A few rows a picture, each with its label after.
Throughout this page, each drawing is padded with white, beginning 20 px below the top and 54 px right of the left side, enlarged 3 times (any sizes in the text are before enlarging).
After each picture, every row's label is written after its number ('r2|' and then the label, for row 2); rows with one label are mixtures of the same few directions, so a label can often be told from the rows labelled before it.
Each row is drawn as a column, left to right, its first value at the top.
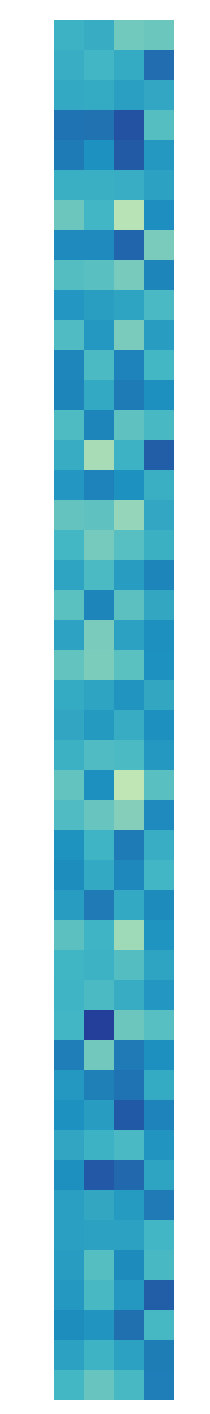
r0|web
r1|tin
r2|web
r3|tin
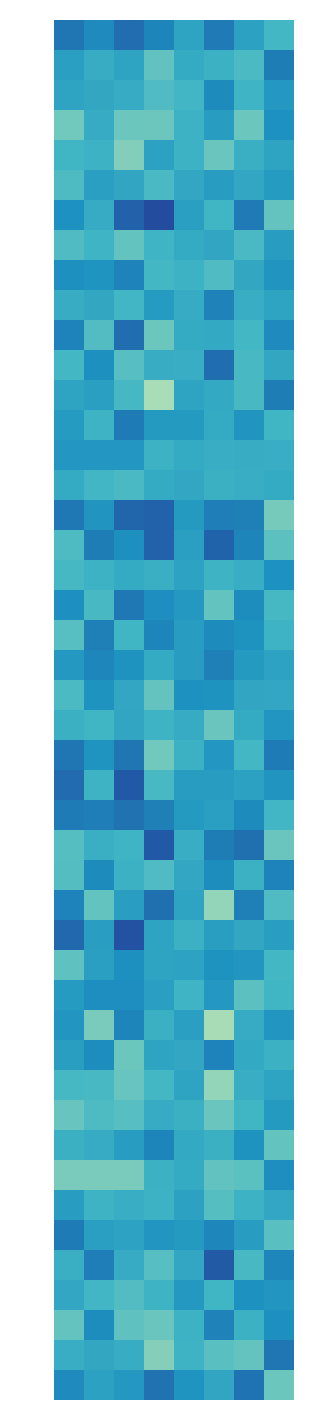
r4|web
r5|tin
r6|web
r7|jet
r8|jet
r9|tin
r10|jet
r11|jet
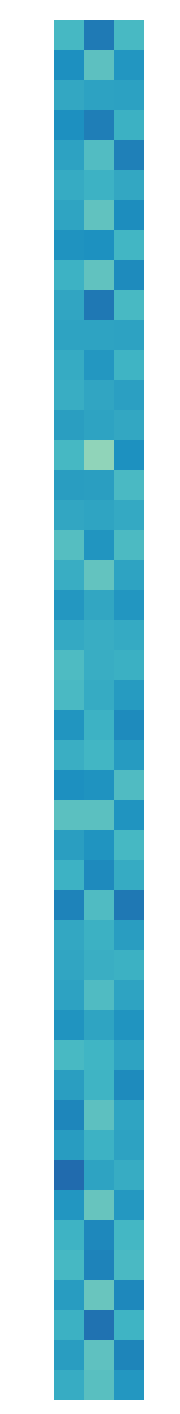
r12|tin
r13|tin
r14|tin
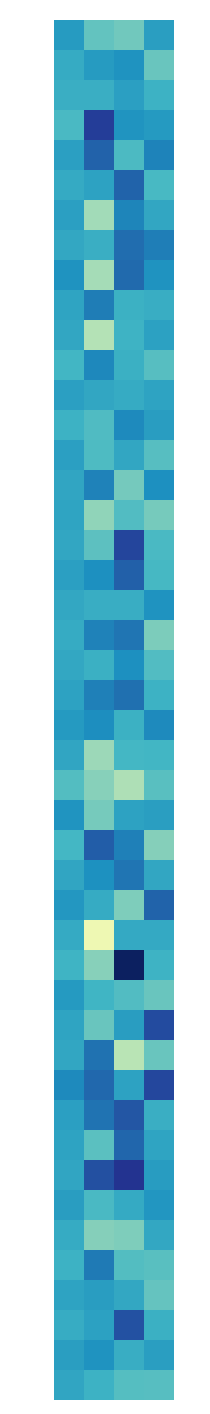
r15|tin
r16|web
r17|web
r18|tin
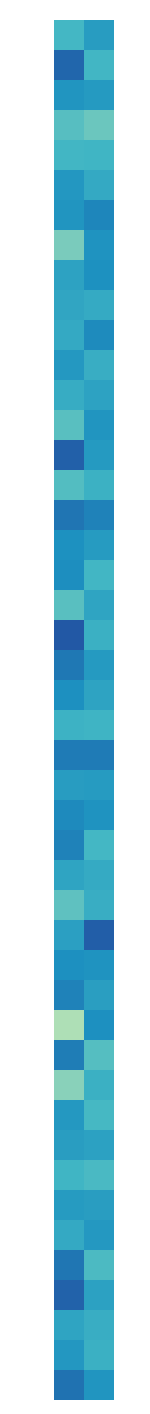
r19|tin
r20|web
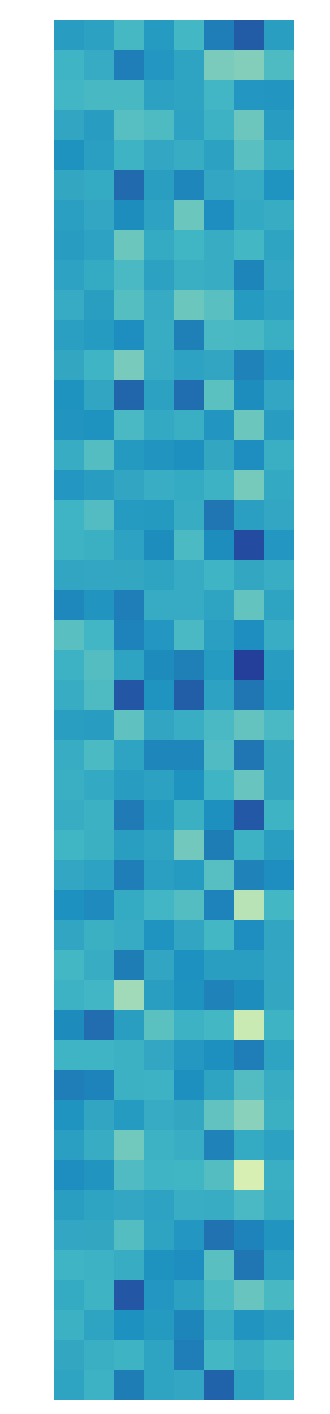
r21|tin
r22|tin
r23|jet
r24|tin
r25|jet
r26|jet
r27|tin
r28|tin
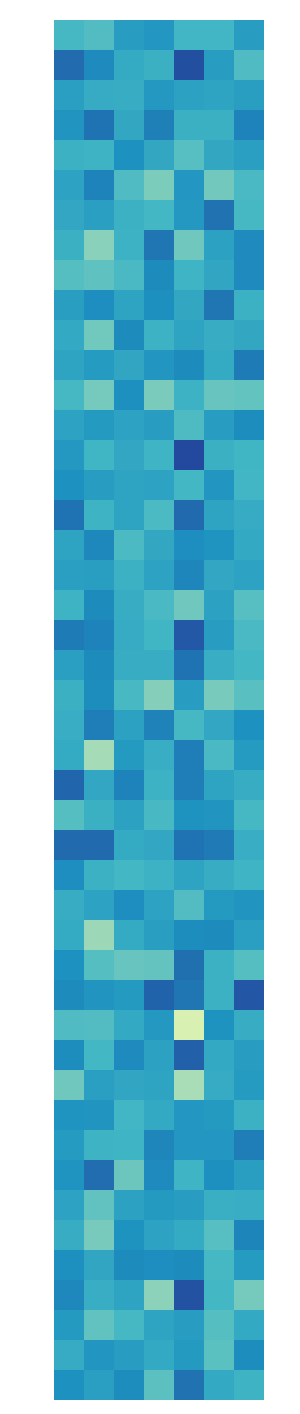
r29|tin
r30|web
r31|web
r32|jet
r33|tin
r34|jet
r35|jet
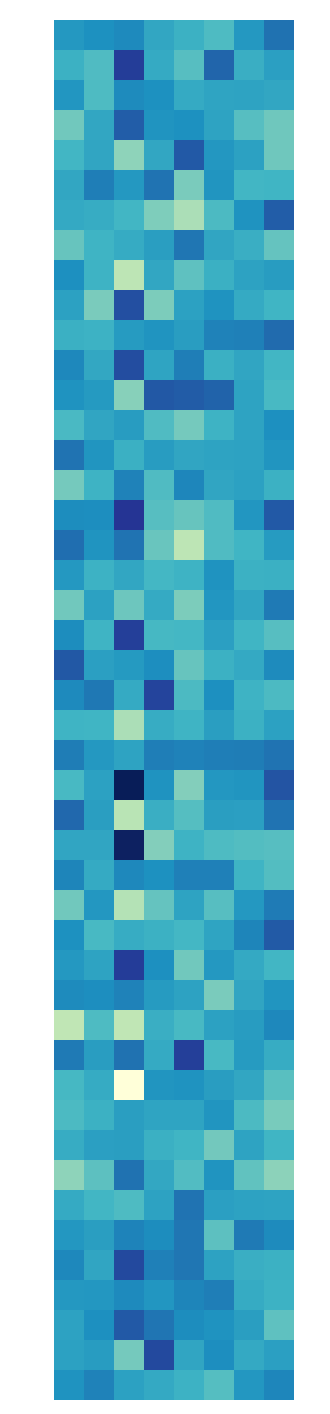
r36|tin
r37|jet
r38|tin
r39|jet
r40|web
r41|jet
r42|web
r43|web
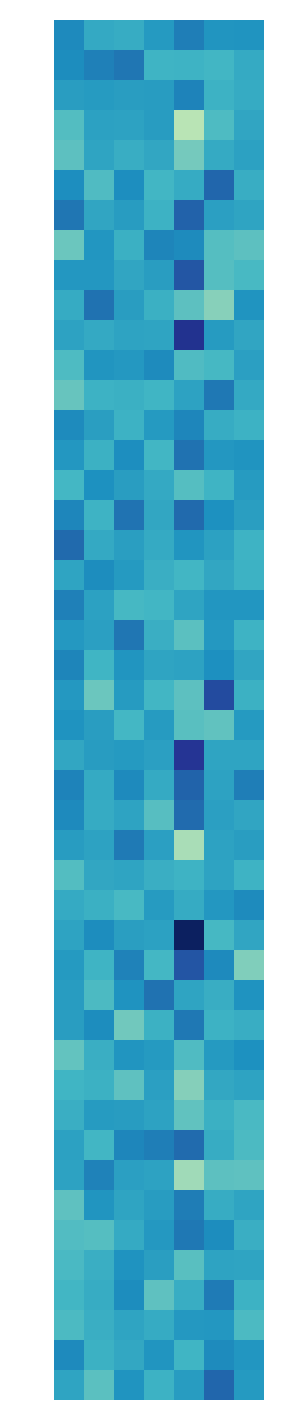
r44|web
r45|jet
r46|tin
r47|jet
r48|web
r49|jet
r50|web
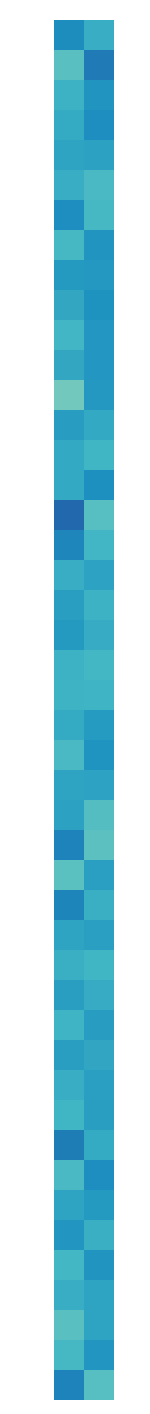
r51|jet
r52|jet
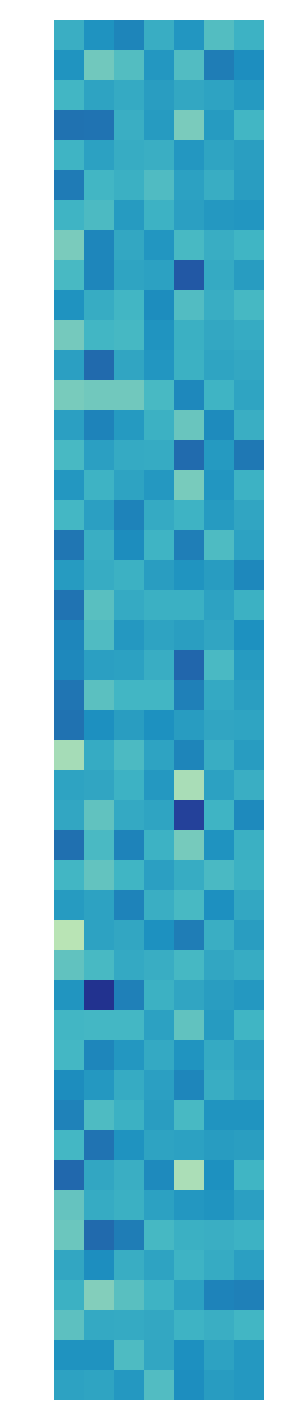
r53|web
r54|jet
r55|jet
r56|jet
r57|tin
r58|tin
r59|tin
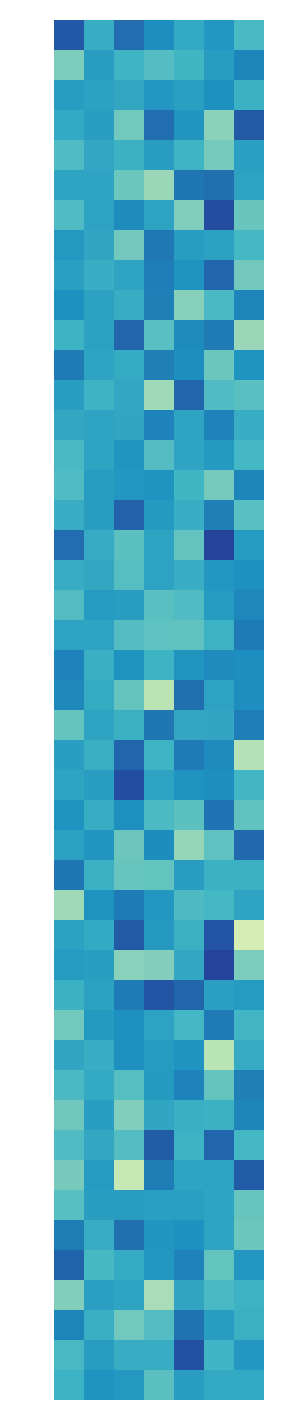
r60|tin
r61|tin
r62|web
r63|jet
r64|jet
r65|web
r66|web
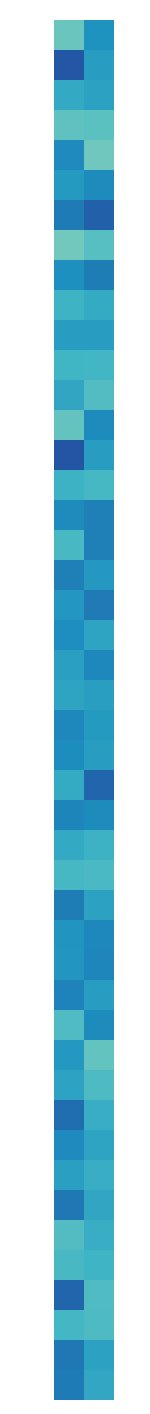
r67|tin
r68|web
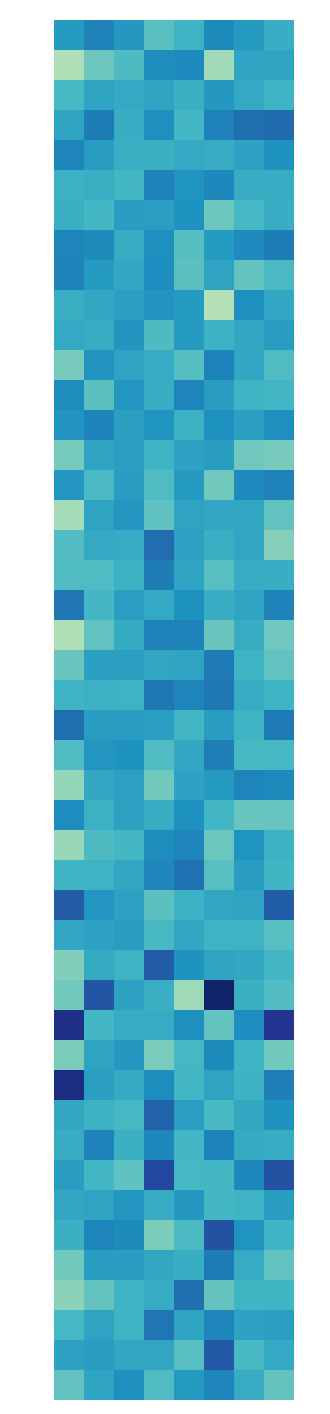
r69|tin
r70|jet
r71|web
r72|web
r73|jet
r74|jet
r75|tin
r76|tin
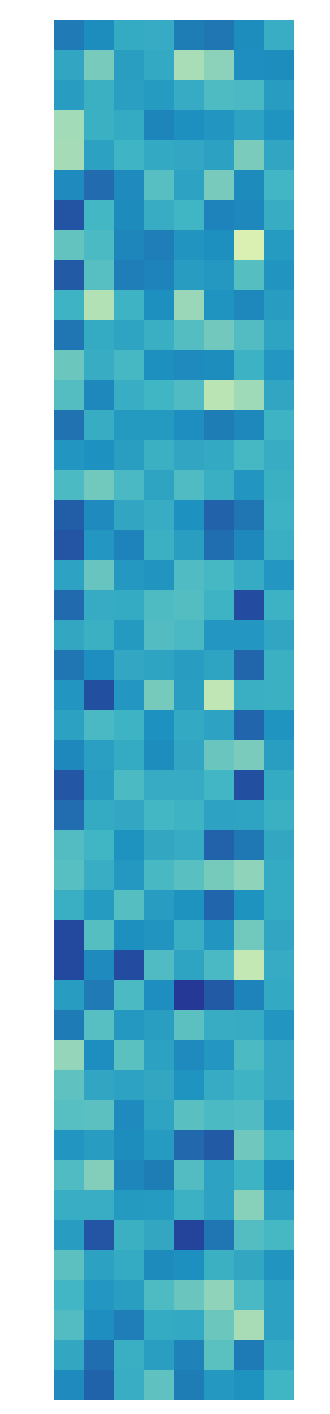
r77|web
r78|jet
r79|web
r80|jet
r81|jet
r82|jet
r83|web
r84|jet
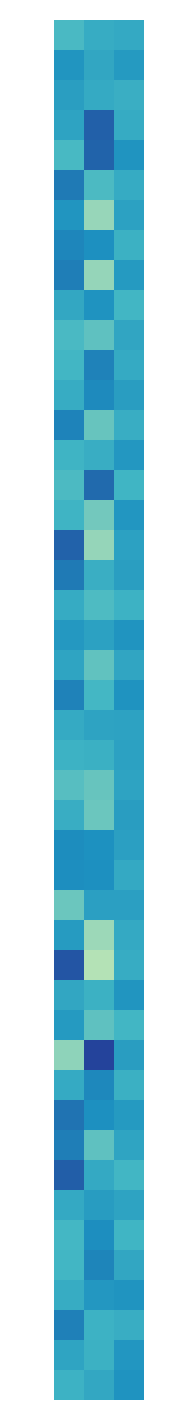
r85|web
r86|web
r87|tin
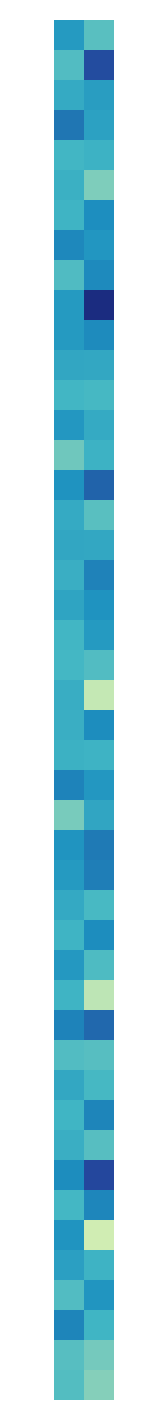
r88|tin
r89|jet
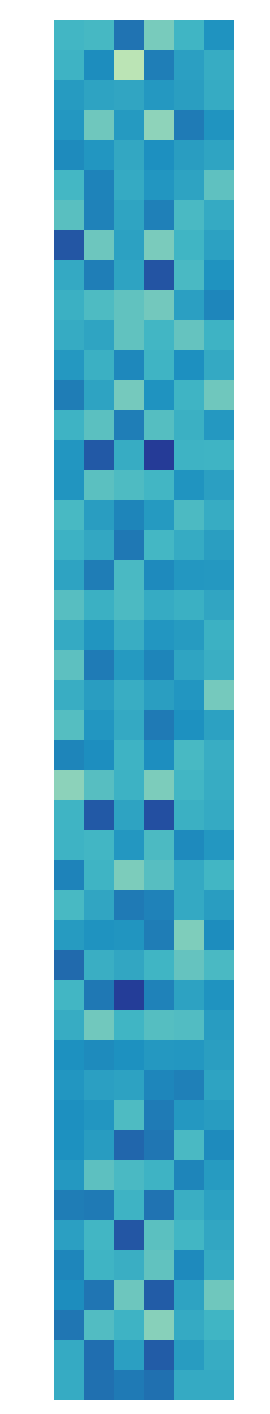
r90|web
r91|tin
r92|jet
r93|tin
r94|web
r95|jet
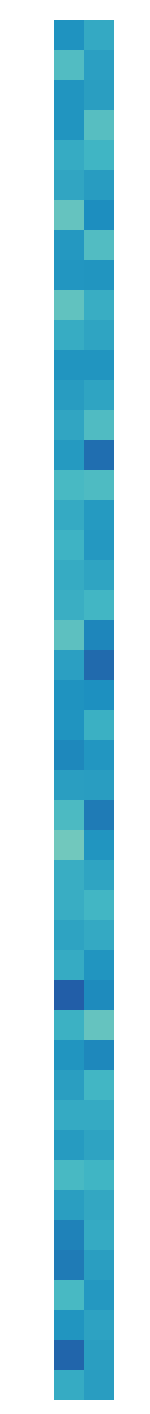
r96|jet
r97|tin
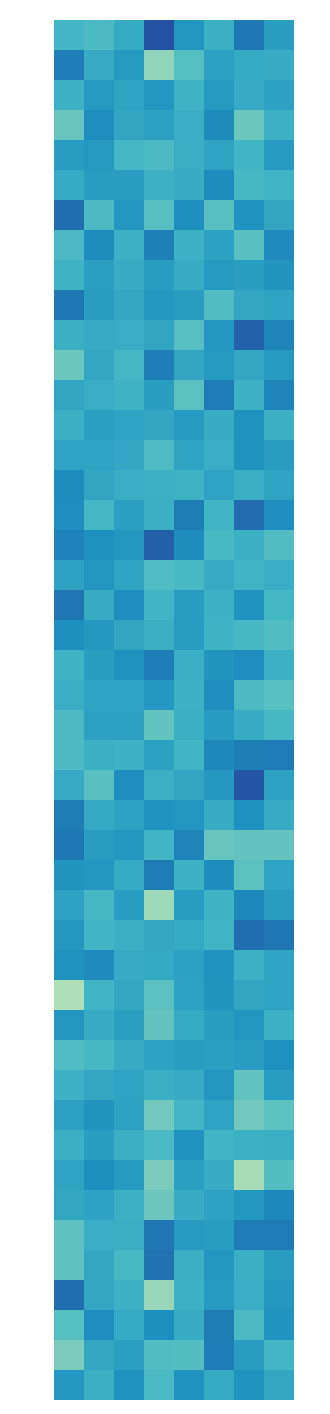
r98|jet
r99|web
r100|web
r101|tin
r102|jet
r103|jet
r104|web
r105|web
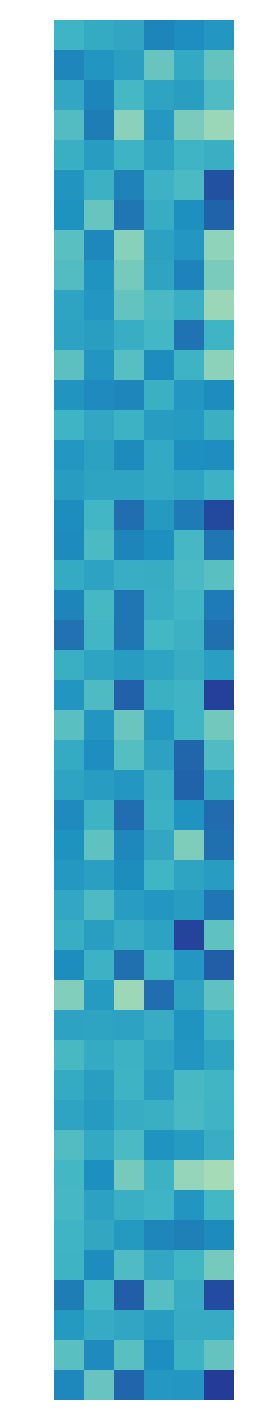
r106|jet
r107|jet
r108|jet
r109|jet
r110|web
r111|jet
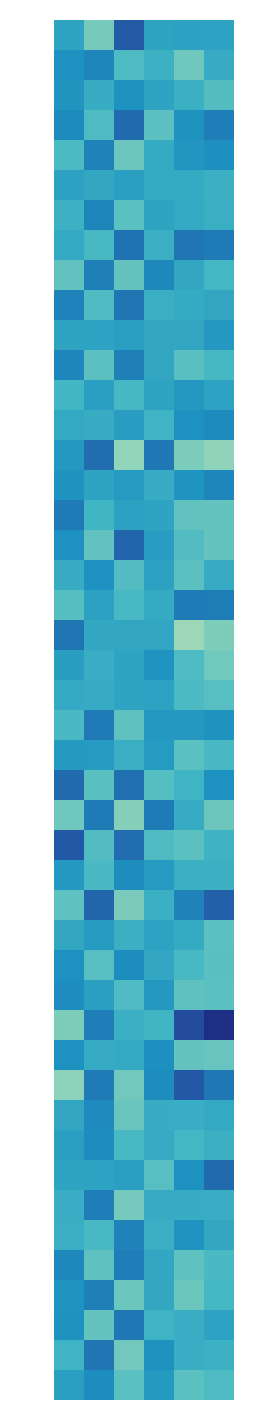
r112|tin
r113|tin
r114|tin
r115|tin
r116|tin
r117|tin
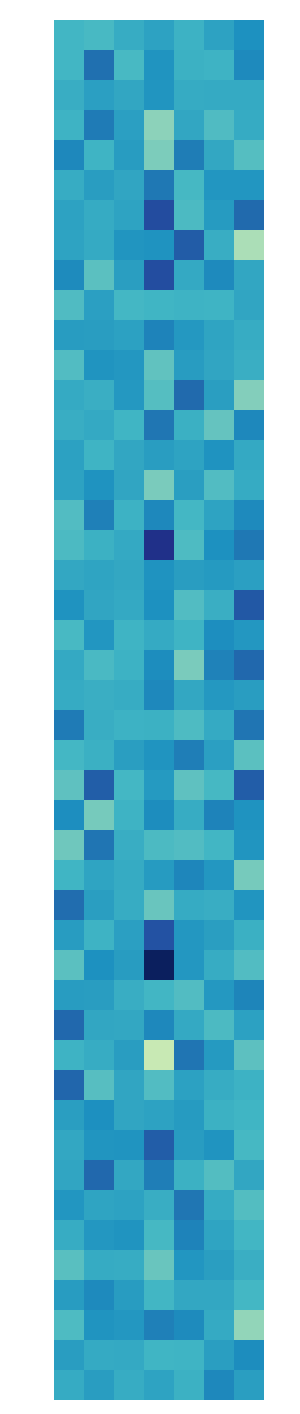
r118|tin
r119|tin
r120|web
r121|web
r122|web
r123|tin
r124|web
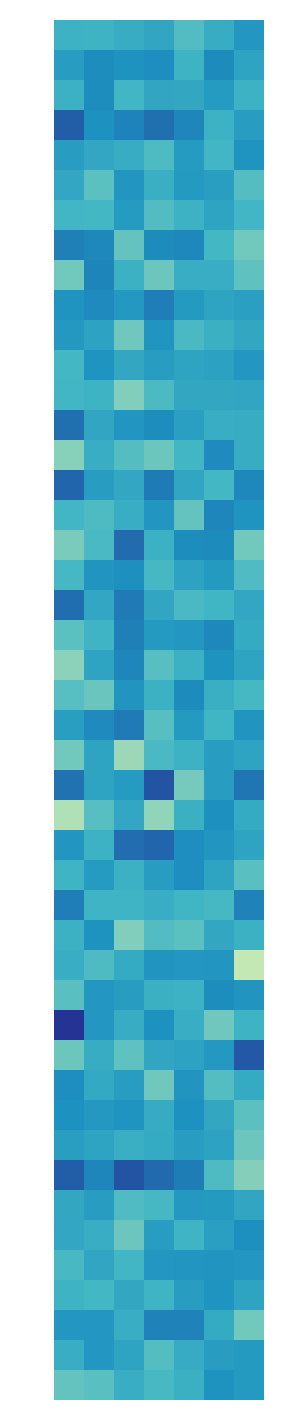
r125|tin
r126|jet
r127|web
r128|tin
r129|web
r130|tin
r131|web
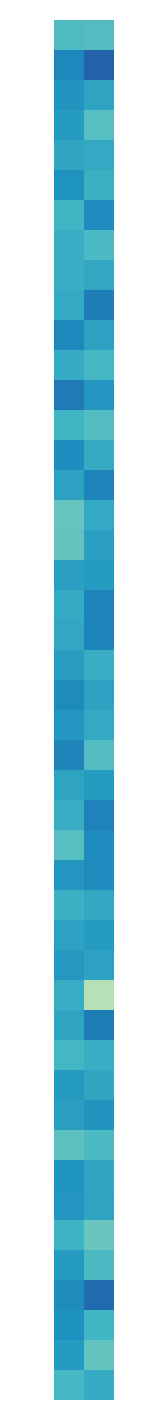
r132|jet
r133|jet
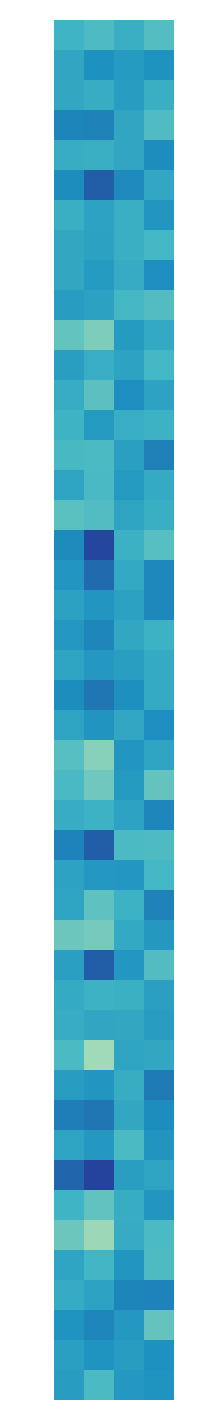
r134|web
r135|web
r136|jet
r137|tin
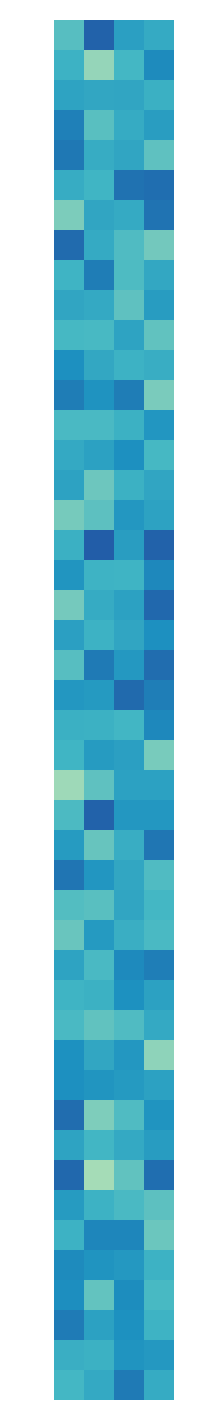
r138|web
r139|tin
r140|jet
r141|web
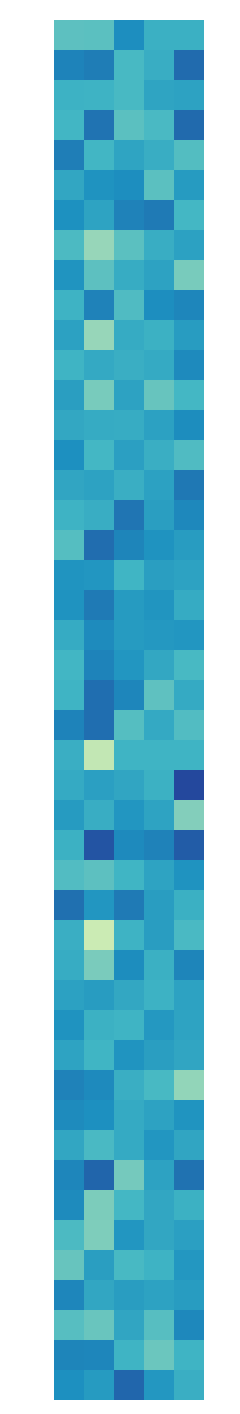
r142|tin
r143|web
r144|jet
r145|jet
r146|tin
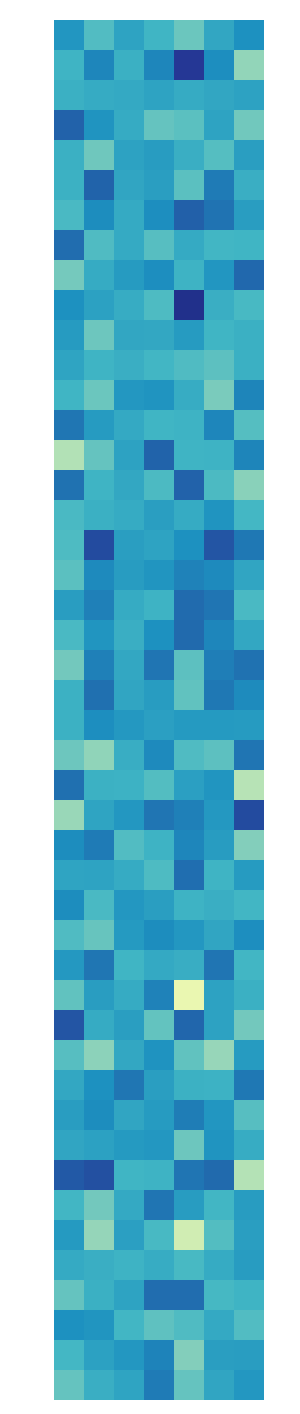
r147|tin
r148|web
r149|tin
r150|tin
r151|jet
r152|web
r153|tin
